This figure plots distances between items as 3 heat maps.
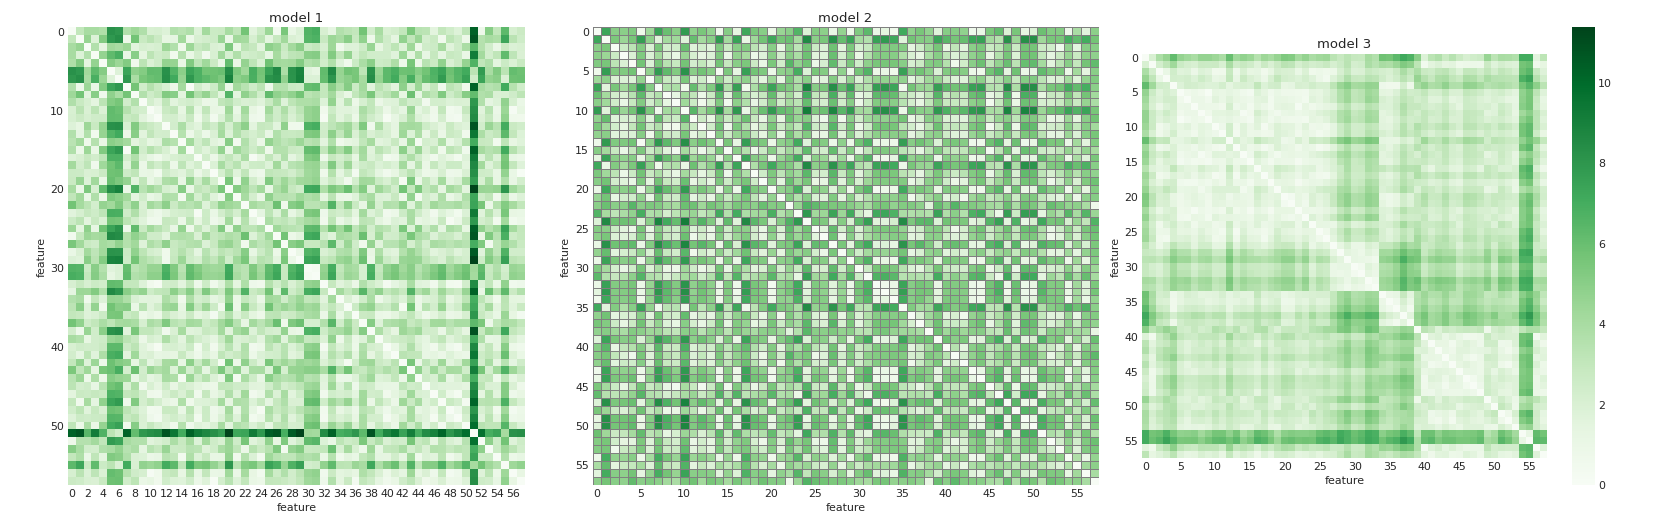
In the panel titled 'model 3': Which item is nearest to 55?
54
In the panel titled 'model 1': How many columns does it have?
58
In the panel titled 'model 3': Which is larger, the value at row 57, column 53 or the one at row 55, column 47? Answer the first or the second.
the second
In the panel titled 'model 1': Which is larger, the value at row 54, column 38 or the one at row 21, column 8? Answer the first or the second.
the first
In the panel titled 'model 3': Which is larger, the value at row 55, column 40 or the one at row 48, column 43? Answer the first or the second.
the first
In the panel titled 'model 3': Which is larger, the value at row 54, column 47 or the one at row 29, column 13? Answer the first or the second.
the first
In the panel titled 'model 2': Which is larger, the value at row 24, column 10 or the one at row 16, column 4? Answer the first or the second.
the first
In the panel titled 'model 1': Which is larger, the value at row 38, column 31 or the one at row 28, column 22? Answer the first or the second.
the first
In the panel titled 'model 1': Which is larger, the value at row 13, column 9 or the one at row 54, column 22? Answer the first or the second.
the second
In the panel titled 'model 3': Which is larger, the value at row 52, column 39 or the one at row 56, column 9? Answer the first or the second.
the second
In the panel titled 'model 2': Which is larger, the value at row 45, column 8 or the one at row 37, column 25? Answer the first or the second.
the second
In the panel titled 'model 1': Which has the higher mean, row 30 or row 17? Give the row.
30
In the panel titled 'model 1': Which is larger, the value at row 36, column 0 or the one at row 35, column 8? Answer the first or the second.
the first
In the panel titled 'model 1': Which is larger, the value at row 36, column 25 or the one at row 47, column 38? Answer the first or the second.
the first
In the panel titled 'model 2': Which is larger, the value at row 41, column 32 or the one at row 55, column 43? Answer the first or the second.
the first
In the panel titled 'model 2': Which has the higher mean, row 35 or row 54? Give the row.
35
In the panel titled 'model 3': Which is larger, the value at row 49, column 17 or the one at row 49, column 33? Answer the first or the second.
the second
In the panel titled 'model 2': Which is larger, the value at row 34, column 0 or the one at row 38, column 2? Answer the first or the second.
the second
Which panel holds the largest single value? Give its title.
model 1
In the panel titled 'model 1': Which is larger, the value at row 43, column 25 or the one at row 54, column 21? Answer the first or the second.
the first
